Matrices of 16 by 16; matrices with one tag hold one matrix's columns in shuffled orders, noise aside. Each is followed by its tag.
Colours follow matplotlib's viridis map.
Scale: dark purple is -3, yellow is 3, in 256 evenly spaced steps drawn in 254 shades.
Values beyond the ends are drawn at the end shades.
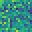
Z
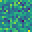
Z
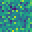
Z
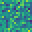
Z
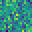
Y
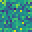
Z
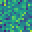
Y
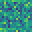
Z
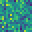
Y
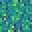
Y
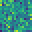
Y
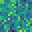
Y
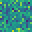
Z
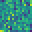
Y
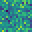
Z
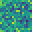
Z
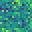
Z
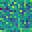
Z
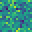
Z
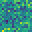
Z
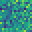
Z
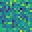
Z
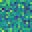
Z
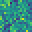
Y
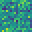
Z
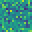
Z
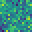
Y
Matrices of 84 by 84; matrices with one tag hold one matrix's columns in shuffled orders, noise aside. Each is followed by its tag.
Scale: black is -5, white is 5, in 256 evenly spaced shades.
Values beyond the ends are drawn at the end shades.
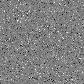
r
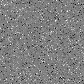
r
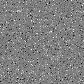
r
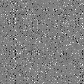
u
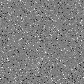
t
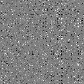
u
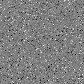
t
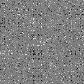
u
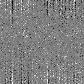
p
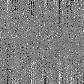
p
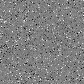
r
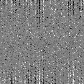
p
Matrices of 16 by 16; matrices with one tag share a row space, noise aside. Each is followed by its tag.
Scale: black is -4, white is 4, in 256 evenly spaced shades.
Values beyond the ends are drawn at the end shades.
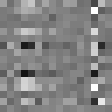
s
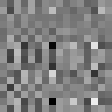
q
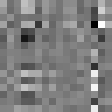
s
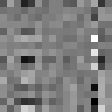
s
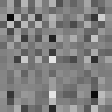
q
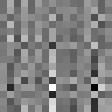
q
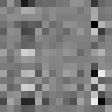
s
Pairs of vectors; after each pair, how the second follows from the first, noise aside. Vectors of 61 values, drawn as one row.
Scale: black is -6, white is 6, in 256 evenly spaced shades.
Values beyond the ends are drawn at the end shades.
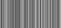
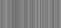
shrunk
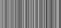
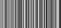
scaled up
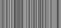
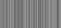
shrunk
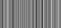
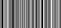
scaled up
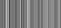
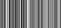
scaled up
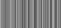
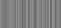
shrunk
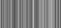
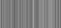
shrunk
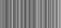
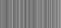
shrunk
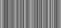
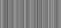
shrunk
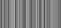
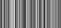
scaled up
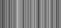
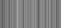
shrunk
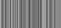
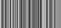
scaled up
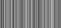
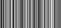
scaled up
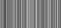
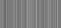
shrunk
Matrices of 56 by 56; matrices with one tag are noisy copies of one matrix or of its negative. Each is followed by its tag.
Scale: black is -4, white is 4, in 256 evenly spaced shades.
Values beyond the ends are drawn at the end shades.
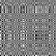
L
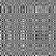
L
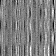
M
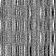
M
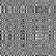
L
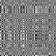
L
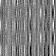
M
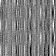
M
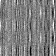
M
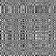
L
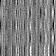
M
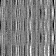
M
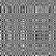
L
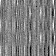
M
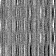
M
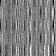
M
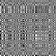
L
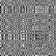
L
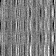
M
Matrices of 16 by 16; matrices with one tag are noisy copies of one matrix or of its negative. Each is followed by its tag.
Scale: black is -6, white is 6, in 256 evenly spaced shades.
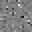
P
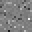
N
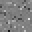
N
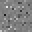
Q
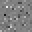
Q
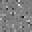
P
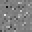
Q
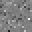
N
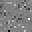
N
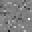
N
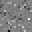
N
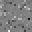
N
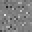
Q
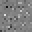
Q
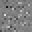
Q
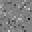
N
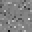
N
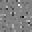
P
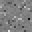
N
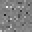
Q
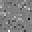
N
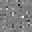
P
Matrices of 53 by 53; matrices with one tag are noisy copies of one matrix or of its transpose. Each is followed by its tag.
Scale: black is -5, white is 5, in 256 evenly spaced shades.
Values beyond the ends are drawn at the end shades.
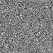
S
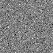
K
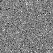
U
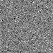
S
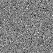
K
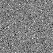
K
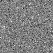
U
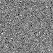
S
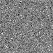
S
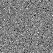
K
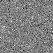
U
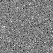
U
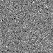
S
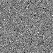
K
